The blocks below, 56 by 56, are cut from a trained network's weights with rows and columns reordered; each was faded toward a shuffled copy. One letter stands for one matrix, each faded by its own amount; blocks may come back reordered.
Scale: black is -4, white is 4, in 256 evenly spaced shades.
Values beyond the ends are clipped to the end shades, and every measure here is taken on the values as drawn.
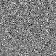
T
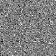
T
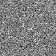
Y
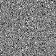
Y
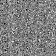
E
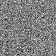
E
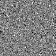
Y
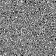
T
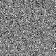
Y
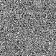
Y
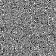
Y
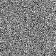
Y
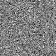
Y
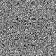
T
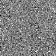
Y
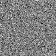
Y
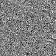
Y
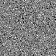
Y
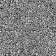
T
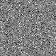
Y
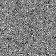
E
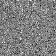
E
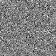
T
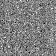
E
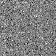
E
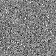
E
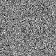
Y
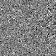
Y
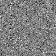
Y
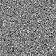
Y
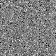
E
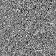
Y
